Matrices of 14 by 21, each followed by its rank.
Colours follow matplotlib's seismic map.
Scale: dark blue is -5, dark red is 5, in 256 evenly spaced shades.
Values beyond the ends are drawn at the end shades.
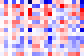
three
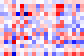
three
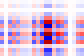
one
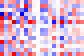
three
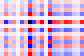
one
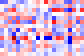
three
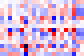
three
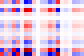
one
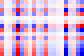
one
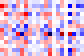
three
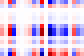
one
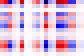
one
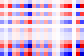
one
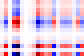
one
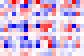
three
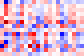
three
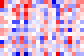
three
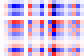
one
